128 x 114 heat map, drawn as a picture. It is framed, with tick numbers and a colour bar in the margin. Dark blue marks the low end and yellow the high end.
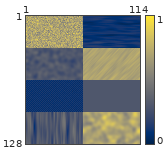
It is made of 4 by 2 panels. Panel 1,1: high, fine-grained. Panel 1,2: very low, streaked across, faint in contrast. Panel 2,1: low, blotchy, faint in contrast. Panel 2,2: high, slanting up to the right, faint in contrast. Panel 3,1: very low, checkered, faint in contrast. Panel 3,2: low, flat. Panel 4,1: low, streaked downward. Panel 4,2: high, blotchy.
